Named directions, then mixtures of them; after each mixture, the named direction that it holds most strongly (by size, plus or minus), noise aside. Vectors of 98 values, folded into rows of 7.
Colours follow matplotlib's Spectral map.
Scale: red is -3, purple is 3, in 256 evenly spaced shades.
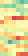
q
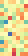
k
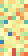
k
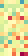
k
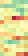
q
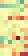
q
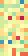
k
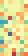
k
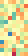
k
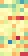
q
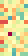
k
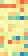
q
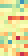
q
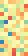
k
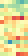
q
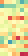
q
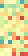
k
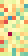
k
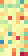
k
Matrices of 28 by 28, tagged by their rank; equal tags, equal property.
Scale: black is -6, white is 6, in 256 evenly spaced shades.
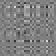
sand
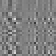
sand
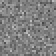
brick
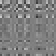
sand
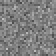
brick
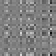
sand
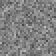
brick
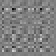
sand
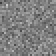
brick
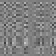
sand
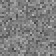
brick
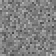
brick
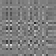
sand
